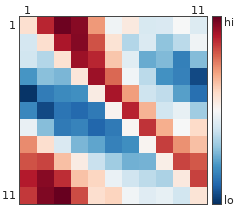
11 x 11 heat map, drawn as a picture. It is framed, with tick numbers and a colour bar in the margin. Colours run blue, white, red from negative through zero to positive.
Average level on the scale: 50%. Ninth with the lowest average: middle left. Ninth with the highest average: bottom left. Roughest part: centre. Grain: diagonal, down to the right.
